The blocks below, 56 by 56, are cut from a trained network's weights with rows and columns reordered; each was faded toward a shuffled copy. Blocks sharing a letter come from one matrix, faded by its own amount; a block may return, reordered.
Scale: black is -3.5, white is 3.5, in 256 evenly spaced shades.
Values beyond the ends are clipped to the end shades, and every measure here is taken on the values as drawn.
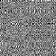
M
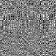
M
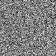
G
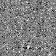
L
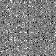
L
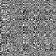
M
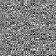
M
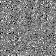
L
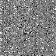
L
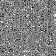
L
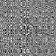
M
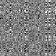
M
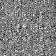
L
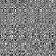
M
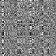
M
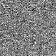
G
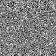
G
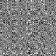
M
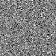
G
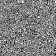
G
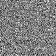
G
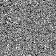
G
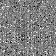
L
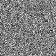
G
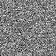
G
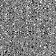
L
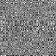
M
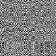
M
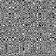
M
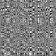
M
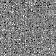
L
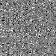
L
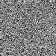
G
